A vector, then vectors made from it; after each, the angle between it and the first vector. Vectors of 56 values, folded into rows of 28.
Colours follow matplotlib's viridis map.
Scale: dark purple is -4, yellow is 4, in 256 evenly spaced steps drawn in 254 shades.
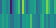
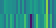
orthogonal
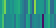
orthogonal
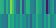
nearly opposite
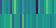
partly aligned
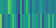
partly opposed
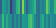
nearly parallel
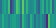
partly aligned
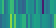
partly opposed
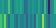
orthogonal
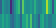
nearly parallel
